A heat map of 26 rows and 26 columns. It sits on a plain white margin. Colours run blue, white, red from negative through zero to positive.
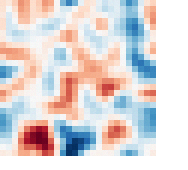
Grain: blotchy. Odd rows or columns: none. Ninth with the lowest average: bottom middle. Lone odd cells: none.
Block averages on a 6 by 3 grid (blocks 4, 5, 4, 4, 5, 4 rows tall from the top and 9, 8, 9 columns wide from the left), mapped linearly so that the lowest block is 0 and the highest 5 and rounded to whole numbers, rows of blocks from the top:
432 / 332 / 342 / 344 / 322 / 503
